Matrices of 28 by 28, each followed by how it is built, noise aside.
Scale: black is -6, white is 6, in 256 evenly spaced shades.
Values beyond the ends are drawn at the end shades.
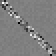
banded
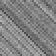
Toeplitz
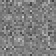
low rank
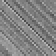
Toeplitz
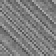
Toeplitz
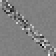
banded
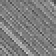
Toeplitz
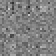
low rank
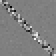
banded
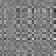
low rank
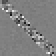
banded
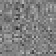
low rank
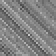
Toeplitz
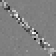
banded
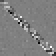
banded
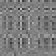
low rank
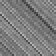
Toeplitz
